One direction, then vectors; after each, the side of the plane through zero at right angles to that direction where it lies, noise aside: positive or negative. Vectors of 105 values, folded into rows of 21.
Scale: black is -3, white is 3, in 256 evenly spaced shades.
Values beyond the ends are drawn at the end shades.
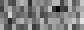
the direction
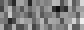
positive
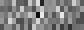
negative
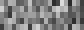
negative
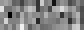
negative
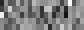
positive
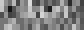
negative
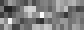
negative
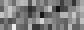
positive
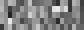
negative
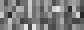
negative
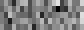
positive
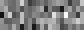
positive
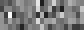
positive
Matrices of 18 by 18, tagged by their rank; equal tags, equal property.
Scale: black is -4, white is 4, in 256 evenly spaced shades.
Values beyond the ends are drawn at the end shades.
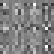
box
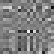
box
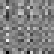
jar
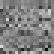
box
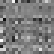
box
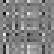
jar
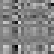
jar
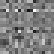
box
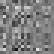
box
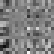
box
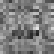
box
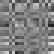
jar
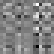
jar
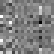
box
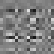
jar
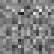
box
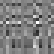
jar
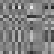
jar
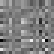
jar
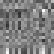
box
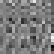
box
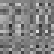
jar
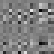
jar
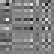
jar
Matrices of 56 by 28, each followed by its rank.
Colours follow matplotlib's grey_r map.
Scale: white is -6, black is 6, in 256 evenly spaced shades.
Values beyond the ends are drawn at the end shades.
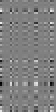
one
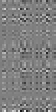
two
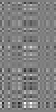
one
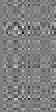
two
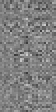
five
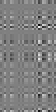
one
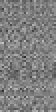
five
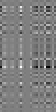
one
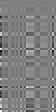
one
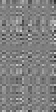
two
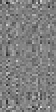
five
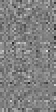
five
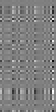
one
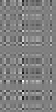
one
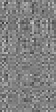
five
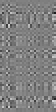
two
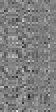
five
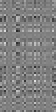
two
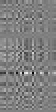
two
